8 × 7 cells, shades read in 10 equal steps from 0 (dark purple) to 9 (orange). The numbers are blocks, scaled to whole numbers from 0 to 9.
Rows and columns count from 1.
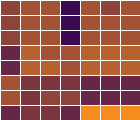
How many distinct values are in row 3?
3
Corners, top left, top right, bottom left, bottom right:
4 5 2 9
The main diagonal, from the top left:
4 5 5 5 6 2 2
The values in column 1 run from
2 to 5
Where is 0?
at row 1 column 4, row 2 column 4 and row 3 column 4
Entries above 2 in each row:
6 6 6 6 6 4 4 5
